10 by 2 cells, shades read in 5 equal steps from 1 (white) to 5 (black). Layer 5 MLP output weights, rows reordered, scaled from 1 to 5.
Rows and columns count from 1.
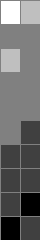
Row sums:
3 6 5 6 6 7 8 8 9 9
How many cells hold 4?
7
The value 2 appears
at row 1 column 2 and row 3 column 1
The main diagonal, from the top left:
1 3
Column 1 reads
1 3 2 3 3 3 4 4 4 5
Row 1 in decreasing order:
2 1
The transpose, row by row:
1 3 2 3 3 3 4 4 4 5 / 2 3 3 3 3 4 4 4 5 4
